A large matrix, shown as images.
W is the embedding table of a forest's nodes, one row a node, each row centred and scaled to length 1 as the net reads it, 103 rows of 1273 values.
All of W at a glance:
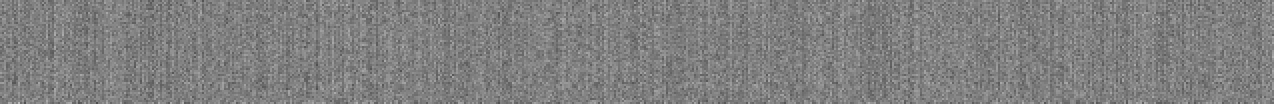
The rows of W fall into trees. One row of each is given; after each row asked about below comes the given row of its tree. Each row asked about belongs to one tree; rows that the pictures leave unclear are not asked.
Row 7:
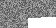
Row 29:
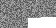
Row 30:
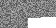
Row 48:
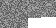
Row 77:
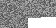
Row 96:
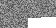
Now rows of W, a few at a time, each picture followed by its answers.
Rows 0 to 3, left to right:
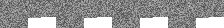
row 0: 48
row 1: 77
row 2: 7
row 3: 30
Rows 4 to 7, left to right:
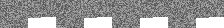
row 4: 77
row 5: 77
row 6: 48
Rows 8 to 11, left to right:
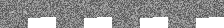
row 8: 77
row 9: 48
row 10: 7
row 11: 29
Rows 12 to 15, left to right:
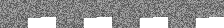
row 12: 30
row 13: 30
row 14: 96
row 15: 96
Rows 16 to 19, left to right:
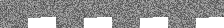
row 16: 77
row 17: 96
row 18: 29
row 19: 29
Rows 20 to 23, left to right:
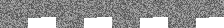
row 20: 29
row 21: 77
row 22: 29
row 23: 96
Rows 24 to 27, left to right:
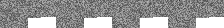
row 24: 7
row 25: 48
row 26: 96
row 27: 48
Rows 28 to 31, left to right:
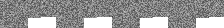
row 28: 77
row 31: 48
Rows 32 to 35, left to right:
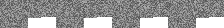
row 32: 48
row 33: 96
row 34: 48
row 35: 48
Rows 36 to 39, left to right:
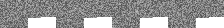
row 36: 77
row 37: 30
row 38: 77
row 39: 96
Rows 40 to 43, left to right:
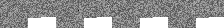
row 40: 96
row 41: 7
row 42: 29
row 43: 77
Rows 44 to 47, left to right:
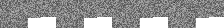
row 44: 30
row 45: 48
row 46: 96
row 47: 96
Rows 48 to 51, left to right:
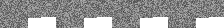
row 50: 7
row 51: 30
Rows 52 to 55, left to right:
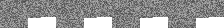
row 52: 7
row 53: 29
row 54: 7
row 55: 30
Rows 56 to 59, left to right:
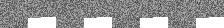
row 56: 77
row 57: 29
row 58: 30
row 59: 77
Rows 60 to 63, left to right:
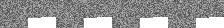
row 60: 7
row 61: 96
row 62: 96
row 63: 29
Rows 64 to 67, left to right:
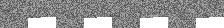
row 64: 7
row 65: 29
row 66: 96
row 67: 29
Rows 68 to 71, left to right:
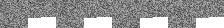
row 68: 48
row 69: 29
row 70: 30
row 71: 29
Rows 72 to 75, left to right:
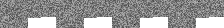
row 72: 29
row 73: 77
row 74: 96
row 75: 96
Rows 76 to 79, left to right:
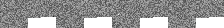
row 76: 29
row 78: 96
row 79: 29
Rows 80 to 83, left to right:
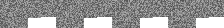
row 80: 96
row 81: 96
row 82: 77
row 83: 77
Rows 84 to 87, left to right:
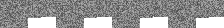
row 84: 7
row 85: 77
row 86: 77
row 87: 7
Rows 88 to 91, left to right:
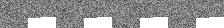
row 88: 29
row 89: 7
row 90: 96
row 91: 48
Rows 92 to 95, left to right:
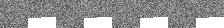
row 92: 48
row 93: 77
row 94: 48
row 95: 96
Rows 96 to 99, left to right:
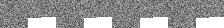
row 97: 77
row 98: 48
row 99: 7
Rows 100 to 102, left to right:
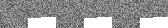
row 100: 96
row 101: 30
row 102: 30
